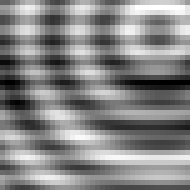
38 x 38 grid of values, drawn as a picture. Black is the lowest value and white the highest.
Slope: none. Rings: centred on the top right. Stripes: horizontal, repeating 9 times. Ninth with the highest average: top right.
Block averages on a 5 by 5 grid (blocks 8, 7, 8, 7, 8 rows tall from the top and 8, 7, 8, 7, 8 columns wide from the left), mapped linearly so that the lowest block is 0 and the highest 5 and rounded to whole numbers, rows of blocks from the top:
42355 / 21333 / 02210 / 23310 / 34344
